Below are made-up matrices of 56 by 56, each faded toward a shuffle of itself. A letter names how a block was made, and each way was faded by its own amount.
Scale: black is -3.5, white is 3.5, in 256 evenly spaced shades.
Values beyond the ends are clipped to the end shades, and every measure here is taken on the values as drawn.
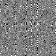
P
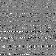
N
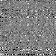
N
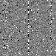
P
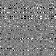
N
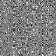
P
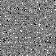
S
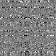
N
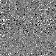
S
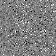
S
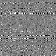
N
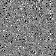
S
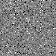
S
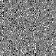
P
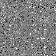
S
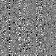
P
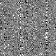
P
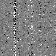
P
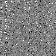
S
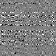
N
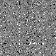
S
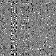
P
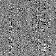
P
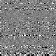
N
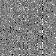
P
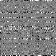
N
